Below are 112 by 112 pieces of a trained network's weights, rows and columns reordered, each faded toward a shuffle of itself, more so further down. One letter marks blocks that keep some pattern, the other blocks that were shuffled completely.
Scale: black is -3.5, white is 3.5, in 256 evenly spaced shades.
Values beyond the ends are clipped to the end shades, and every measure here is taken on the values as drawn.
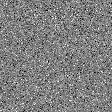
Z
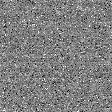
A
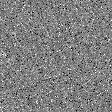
Z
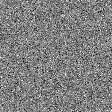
Z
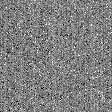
A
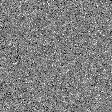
Z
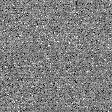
A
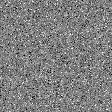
Z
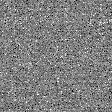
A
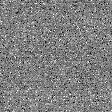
A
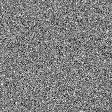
Z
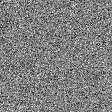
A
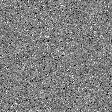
Z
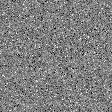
Z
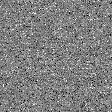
A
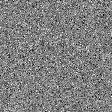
A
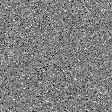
Z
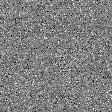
A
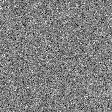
Z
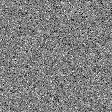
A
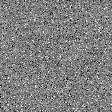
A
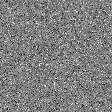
Z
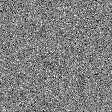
Z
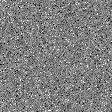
Z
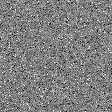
Z
